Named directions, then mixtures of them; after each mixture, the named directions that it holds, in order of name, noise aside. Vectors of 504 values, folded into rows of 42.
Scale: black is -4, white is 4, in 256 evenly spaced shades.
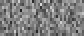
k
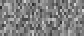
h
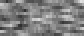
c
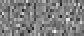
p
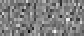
p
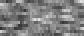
c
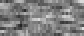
c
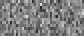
h, k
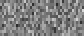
h, p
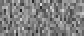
k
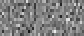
p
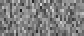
k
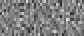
k, p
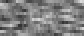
c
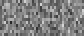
h, k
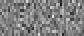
k, p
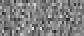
h, p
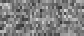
c, h
